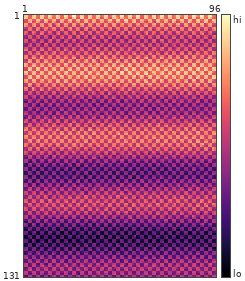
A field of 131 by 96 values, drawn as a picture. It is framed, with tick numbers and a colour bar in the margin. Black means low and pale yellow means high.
Stripes: horizontal, repeating 4 times. Slope: up to the top. Average level on the scale: 50%.
